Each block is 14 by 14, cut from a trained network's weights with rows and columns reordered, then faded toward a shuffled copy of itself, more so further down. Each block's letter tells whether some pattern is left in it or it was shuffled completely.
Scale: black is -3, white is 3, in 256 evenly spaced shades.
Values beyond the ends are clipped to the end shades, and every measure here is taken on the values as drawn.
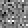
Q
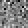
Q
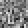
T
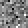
Q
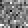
Q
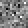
Q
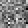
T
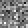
Q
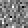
Q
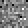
Q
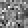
Q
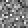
Q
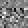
T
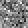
Q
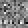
T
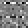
T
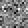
Q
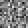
T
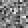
Q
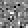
Q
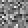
T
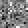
Q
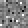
Q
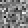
Q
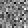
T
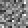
T
